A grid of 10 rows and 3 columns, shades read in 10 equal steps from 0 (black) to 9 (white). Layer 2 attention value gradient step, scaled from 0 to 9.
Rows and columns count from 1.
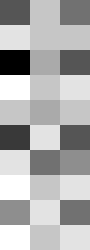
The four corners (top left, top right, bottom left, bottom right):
3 4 9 8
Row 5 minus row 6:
5 -2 4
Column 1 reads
3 8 0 9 7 2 8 9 5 9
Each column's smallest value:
0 4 3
